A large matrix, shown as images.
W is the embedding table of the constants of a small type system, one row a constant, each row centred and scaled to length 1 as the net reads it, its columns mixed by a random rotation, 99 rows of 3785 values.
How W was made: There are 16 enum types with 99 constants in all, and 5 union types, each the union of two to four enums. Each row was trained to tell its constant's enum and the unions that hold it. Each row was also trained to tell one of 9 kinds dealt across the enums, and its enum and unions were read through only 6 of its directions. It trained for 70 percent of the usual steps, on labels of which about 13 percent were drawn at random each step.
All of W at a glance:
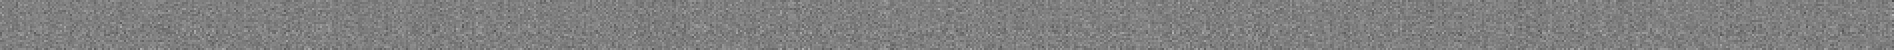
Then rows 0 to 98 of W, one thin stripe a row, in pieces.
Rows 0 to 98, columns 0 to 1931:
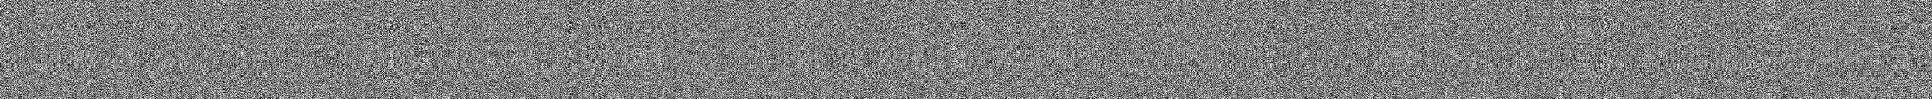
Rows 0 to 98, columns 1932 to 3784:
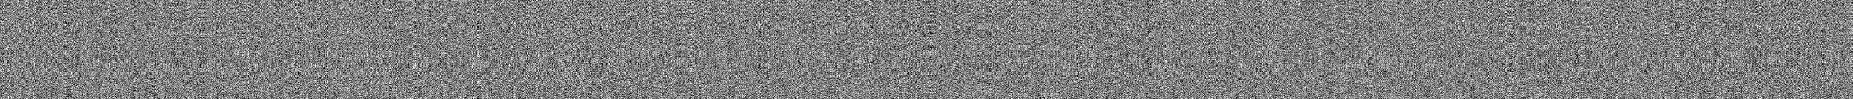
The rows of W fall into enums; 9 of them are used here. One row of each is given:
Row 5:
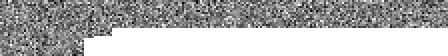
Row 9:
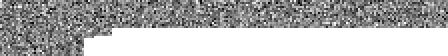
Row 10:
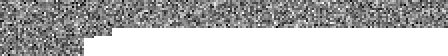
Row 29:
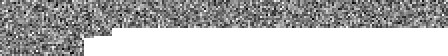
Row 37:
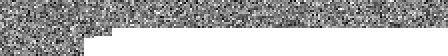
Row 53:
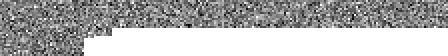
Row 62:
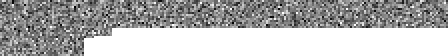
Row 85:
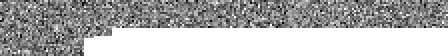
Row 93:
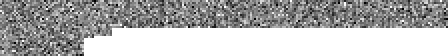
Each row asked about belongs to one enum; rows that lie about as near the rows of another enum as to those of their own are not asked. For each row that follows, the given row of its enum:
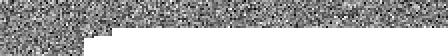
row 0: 53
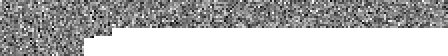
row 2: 9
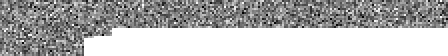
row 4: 29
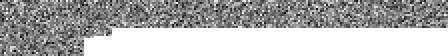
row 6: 10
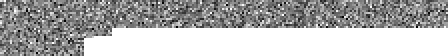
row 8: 62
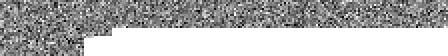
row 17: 62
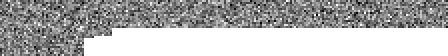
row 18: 85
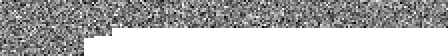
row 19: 93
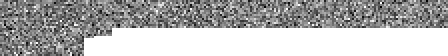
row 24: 37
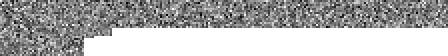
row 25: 53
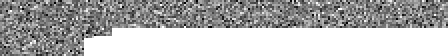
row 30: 37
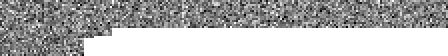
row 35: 85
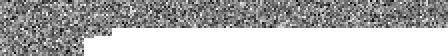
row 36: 29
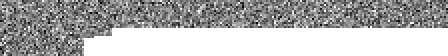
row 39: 10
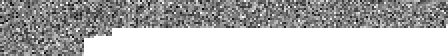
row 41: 10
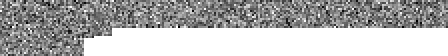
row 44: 85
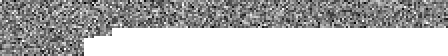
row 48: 93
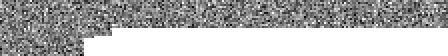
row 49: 9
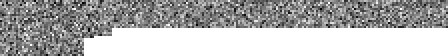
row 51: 85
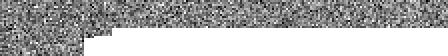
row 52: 37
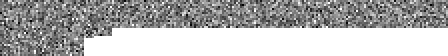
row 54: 37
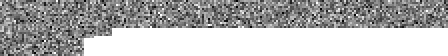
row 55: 10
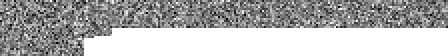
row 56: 85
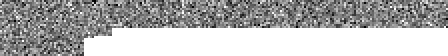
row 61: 93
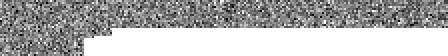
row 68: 9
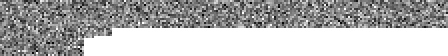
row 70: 10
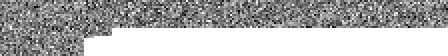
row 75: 29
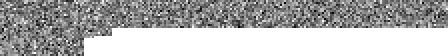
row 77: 62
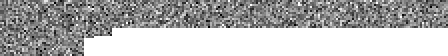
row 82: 37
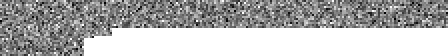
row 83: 9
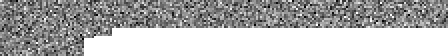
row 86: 53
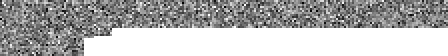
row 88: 5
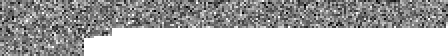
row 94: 29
